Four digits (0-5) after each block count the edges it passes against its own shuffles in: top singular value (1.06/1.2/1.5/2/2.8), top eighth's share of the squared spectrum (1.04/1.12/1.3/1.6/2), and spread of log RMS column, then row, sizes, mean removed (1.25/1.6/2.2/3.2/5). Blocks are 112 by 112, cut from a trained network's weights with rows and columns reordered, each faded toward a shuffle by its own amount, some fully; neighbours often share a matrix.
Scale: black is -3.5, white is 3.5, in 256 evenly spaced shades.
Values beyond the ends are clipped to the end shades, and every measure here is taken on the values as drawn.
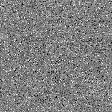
2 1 0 0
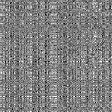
5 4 2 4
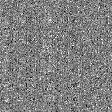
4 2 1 2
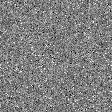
1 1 0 0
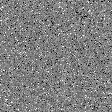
0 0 0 0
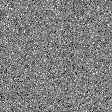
1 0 0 0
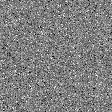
1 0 0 0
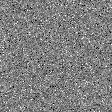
0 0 0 0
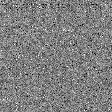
3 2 0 1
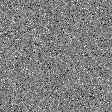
0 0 0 0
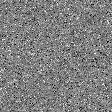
0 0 0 0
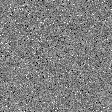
0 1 0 0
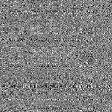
4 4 2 3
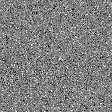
1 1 0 0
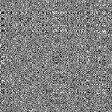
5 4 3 3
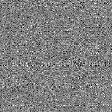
4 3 1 3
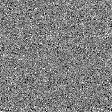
3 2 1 2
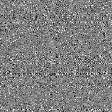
4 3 1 3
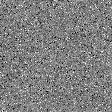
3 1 0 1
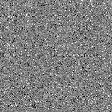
4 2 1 2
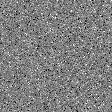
1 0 0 0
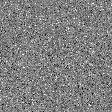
2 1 0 0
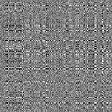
5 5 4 4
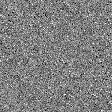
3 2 0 0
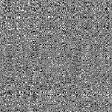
4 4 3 3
